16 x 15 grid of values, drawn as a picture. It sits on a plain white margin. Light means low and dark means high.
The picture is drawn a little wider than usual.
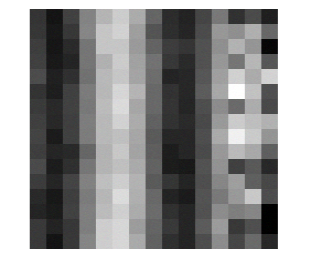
Ninth with the lowest average: middle right. Stripes: upright, repeating 2 times. Grain: streaks running down. Seam: vertical, 80% of the way across, the left part calmer.
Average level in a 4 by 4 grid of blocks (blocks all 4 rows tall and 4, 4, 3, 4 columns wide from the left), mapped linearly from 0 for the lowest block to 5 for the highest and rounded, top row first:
4 0 5 2 / 4 0 5 0 / 4 0 5 1 / 4 0 5 3
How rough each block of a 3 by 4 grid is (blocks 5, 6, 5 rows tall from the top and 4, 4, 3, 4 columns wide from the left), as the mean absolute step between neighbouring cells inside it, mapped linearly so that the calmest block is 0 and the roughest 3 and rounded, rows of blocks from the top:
1103 / 1103 / 1102
